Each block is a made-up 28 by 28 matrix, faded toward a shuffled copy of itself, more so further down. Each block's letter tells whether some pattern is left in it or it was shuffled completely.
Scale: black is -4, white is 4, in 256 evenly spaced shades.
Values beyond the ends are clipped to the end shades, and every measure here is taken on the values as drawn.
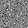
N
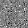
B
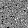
N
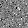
N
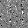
B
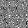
B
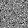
N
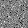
N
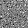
N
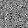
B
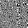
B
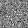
N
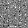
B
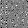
B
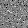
N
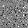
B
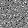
N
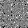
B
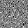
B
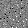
N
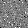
N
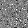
B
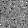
N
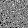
N
